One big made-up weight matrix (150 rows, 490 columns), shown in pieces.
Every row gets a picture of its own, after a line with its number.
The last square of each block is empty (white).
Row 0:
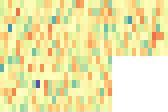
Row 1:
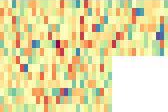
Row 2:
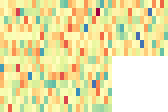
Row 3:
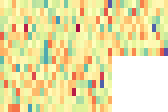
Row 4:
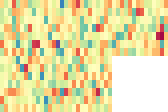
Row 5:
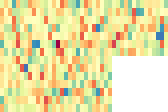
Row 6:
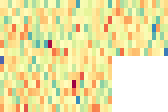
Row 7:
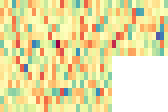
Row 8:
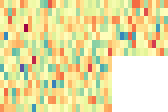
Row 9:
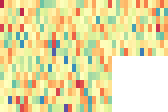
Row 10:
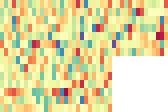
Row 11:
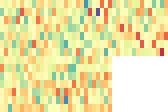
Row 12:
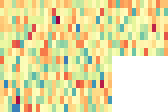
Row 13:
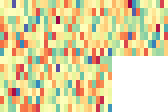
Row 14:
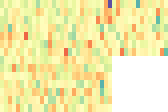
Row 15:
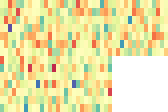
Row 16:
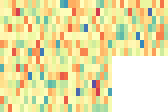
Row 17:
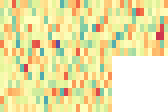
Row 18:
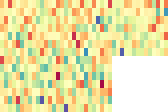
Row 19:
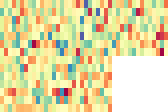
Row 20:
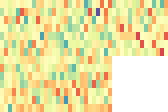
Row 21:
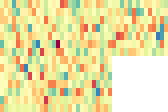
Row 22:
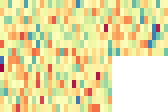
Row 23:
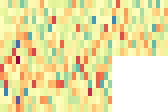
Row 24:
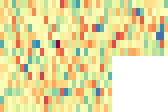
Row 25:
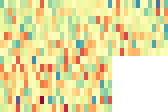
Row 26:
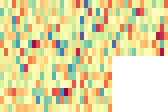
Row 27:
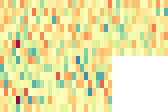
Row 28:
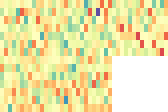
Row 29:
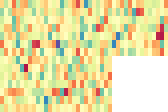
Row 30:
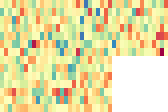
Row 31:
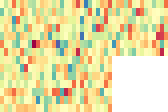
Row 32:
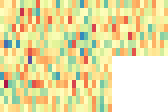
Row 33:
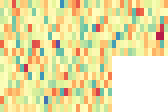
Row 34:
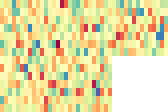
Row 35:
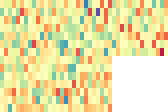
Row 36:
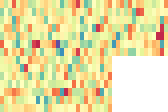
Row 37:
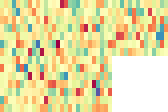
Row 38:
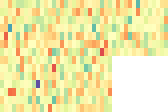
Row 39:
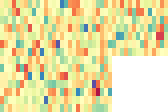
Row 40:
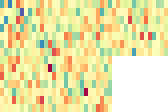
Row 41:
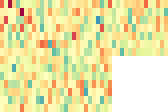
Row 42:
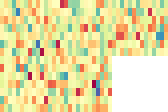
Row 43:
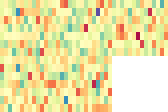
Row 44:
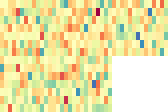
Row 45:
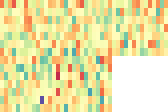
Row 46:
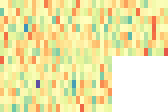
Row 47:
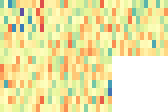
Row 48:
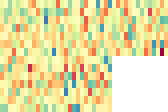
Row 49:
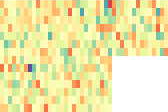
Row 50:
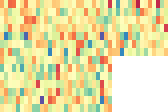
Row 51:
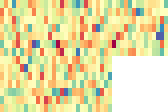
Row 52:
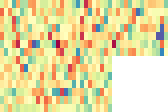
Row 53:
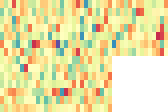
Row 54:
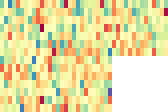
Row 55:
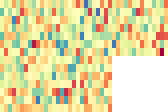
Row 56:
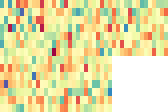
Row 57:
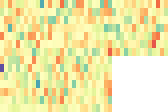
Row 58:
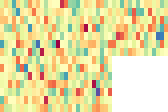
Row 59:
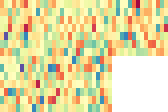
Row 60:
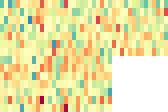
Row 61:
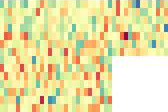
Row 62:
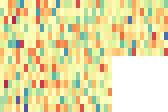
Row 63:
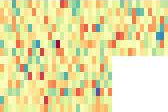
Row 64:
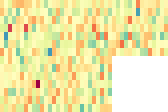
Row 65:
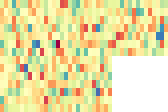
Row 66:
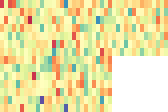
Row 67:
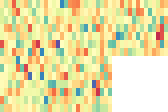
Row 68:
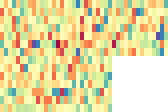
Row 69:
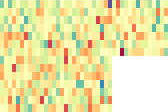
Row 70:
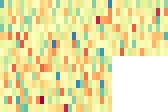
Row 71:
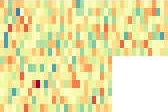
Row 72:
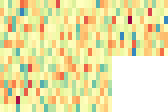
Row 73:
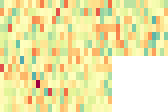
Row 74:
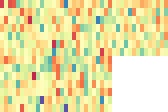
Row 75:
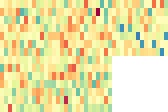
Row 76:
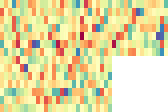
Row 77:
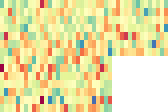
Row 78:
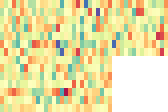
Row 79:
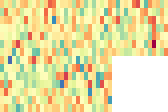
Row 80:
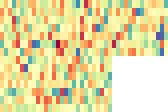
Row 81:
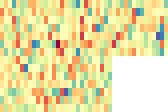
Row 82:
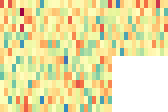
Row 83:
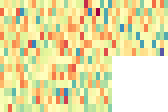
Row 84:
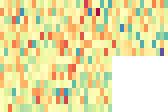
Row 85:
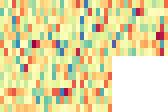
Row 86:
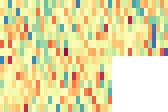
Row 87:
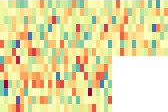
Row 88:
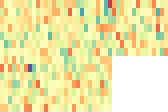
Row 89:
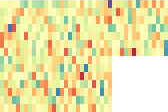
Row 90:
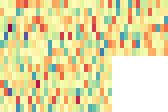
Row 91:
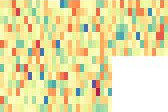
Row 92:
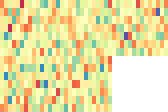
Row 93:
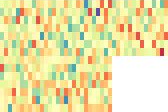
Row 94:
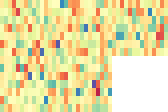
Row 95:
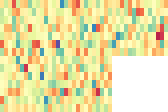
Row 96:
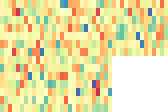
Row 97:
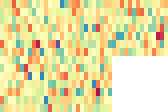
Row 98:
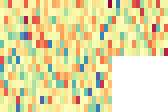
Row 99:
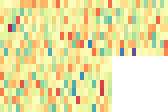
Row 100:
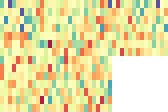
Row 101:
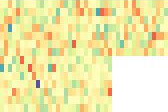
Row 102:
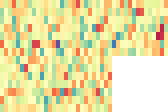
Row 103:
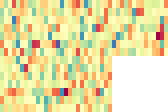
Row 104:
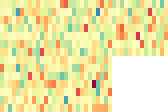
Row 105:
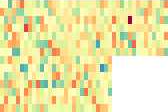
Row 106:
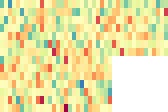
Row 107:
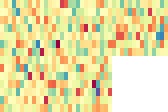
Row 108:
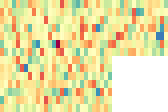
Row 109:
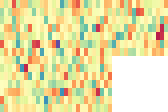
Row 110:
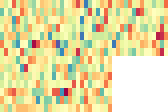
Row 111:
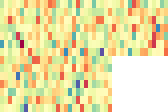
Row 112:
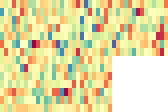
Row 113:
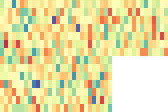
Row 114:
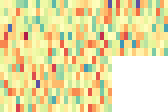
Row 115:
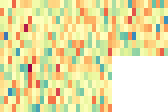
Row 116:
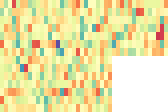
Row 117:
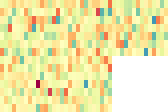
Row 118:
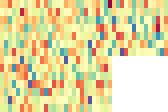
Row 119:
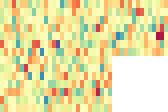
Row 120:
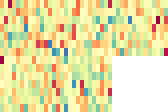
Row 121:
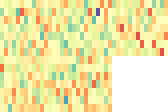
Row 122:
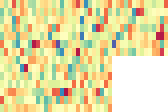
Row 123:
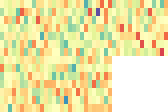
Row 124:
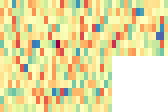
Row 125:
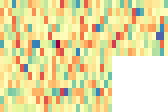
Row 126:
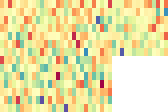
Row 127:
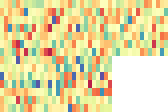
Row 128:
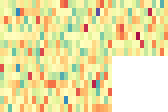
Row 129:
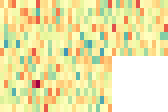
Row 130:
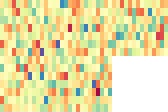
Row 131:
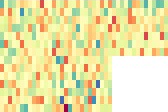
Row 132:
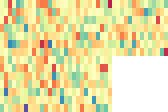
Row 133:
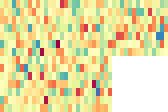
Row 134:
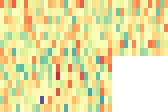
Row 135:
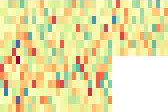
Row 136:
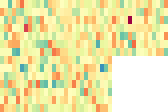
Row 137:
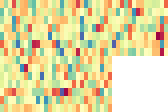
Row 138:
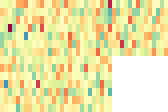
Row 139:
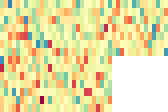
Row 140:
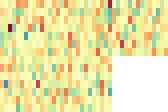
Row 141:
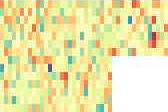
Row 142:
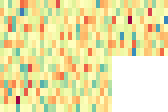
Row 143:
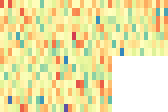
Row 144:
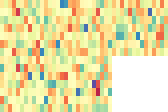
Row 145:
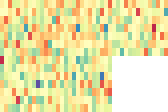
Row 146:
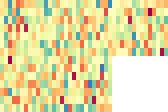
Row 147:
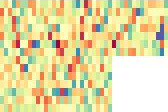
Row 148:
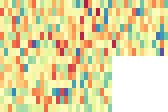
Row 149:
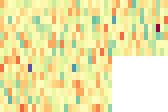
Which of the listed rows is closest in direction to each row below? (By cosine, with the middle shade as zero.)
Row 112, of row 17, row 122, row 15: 122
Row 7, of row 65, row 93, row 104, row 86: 65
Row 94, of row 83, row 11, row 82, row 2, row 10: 2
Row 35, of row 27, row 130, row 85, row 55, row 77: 55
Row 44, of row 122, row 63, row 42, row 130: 130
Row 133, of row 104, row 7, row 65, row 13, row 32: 65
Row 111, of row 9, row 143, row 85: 85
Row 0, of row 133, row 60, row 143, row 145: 145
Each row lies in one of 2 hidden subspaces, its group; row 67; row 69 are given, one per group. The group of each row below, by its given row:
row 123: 67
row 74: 69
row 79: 69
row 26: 67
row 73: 69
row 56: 69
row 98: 69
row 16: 67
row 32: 69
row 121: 67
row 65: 67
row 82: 69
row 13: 69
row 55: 67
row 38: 69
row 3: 69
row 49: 69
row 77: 69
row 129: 69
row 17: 67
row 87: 69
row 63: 67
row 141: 69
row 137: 67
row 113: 69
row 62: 69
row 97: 67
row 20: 67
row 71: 69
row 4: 67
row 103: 67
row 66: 69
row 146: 69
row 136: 69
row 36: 67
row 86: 69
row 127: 69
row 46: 69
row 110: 67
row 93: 67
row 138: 69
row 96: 67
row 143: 69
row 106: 69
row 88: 69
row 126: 69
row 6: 69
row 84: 67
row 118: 69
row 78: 67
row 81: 67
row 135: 69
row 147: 67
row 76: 67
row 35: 67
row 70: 69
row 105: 69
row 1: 67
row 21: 67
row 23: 69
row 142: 69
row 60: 69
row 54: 69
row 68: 67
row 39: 67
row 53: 67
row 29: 67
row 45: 69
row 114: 69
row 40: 69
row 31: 67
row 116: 67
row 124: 67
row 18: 69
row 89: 69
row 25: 69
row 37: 67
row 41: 69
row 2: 67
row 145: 69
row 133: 67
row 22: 69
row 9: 69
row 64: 69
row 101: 69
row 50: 69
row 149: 69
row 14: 69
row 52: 67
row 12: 69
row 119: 67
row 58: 67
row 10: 67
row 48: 69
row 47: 69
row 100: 69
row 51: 67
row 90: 69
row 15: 69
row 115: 69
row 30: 67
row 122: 67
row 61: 69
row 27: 69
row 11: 67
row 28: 67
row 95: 67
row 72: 69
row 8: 69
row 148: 67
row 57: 69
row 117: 69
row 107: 67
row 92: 69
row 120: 69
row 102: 67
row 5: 67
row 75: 67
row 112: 67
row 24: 67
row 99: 69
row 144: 67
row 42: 67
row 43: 67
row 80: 67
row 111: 69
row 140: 69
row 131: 69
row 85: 67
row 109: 67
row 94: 67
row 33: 67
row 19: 67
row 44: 67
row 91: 67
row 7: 67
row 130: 67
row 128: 67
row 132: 69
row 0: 69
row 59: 69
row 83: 67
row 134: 69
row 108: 67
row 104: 67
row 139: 69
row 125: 67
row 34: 67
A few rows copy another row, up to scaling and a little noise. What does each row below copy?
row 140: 138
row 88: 49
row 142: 72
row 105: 136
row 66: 74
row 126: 18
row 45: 134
